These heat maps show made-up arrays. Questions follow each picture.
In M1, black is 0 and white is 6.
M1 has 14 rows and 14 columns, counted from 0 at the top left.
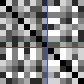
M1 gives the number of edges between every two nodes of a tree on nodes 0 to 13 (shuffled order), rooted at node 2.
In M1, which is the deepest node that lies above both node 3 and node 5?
6
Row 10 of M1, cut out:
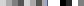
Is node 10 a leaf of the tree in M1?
yes
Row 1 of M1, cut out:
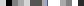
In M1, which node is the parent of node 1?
13
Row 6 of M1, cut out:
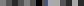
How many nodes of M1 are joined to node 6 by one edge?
3
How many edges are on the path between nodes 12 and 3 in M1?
6
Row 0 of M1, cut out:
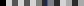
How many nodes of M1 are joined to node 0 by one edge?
3
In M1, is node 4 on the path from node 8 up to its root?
yes
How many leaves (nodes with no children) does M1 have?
7
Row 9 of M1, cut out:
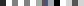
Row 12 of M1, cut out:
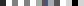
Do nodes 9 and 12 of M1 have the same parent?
yes
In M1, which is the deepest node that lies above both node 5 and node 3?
6
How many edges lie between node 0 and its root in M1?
2
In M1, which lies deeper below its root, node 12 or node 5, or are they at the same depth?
the same depth
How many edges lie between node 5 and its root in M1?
3
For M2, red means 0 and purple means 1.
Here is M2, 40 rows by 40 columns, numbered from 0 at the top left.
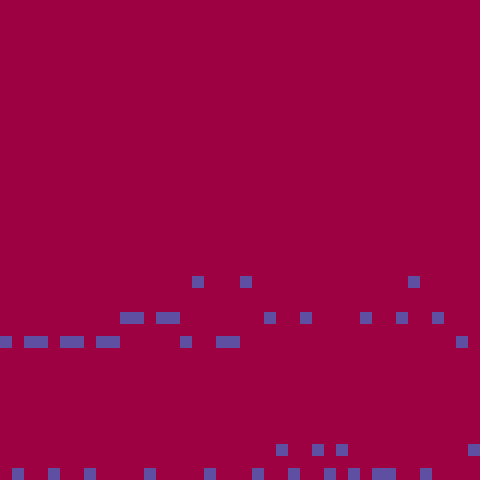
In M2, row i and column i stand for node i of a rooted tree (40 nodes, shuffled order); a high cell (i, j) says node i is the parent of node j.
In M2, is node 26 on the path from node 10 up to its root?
yes
